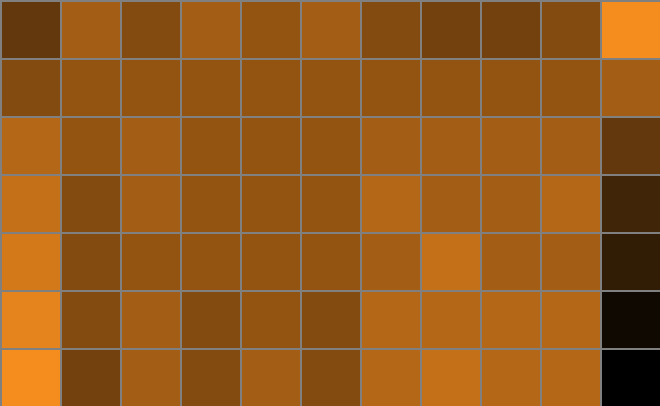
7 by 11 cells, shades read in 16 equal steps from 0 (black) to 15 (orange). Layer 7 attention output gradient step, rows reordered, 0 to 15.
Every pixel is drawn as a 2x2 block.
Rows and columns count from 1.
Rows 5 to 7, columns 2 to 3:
8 9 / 8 10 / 7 10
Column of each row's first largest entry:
11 11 1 1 1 1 1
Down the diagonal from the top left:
6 9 10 9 9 8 11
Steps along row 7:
down up down up down up up down same down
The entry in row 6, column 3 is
10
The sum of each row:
98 99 103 103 102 102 103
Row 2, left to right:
8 9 9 9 9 9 9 9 9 9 10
